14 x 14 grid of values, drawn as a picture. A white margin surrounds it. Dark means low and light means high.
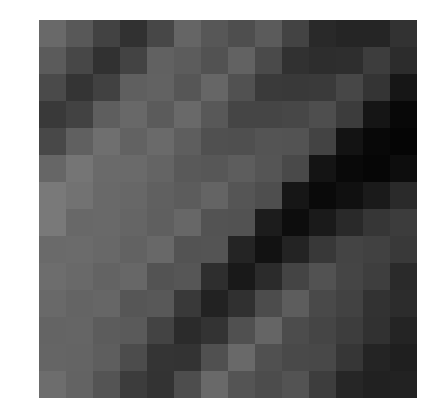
Ninth with the highest average: middle left. Calmest part: middle left. Average level on the scale: 30%. Grain: diagonal, up to the right. Slope: up to the left.
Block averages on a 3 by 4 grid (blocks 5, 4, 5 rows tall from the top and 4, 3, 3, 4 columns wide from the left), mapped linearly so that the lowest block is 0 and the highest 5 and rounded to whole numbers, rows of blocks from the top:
3 4 3 0
5 4 1 0
4 2 3 1
